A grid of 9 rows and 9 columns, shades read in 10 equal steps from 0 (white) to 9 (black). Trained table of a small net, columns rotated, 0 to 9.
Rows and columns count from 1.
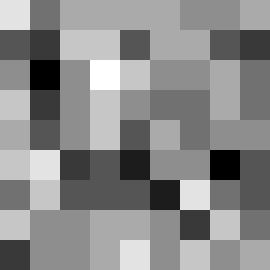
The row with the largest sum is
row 6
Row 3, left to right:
4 9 4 0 2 4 4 3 5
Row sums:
29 42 35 37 37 47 45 34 32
